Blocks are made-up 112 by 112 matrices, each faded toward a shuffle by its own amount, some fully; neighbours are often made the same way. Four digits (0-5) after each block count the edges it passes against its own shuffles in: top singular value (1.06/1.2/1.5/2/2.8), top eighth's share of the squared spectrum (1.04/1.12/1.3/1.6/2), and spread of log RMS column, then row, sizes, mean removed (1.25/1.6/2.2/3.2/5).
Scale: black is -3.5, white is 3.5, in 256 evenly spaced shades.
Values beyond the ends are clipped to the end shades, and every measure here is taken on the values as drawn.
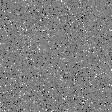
0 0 1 0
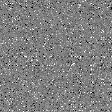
1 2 2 2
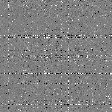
3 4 2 3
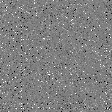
2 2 1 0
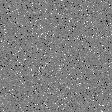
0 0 0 0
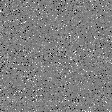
1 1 1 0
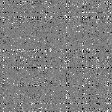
3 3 3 3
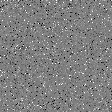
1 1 0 1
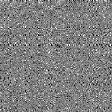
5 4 3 3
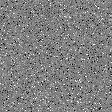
1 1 0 0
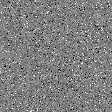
2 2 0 0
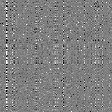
5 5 3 2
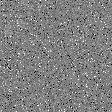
2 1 0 0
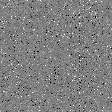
2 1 1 0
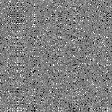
4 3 2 2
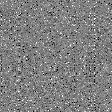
4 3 1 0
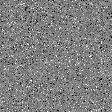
3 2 1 0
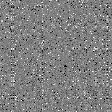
4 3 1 1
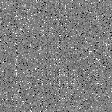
4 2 1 1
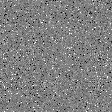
3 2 1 0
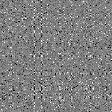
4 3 2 2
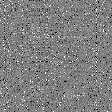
4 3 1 1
